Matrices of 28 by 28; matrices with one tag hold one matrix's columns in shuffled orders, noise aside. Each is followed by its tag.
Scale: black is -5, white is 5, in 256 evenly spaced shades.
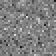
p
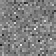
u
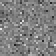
u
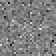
u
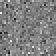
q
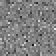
u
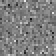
q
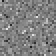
p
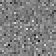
u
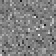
p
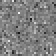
q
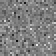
u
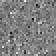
q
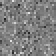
q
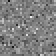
p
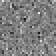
q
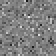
p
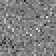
p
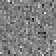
q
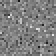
p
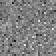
u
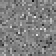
p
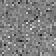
u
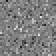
p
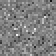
p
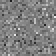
p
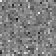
q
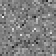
p
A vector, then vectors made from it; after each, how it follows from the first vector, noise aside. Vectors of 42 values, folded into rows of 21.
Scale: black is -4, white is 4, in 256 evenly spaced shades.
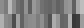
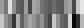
scaled up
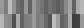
copied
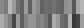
copied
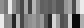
scaled up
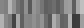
copied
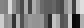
scaled up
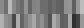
copied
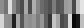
scaled up
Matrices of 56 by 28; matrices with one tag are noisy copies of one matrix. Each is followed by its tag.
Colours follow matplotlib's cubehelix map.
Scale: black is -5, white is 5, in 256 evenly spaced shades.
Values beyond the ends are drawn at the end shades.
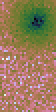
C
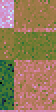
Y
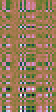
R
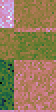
Y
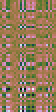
R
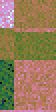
Y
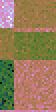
Y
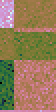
Y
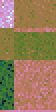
Y
